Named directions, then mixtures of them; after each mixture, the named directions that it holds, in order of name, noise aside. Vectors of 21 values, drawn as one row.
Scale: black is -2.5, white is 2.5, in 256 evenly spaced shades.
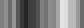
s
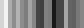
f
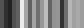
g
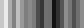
f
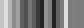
f, s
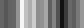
g, s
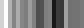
f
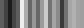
g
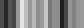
g, s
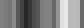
s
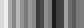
f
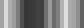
f, s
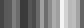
f, s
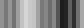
s
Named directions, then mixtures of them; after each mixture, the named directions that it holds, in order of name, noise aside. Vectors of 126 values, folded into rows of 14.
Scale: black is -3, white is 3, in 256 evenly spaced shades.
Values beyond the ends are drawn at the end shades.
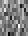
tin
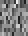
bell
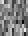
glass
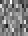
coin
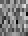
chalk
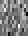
chalk, tin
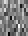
tin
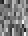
glass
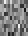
coin, tin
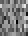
chalk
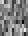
glass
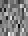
tin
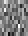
tin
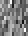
coin, glass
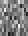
tin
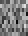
chalk
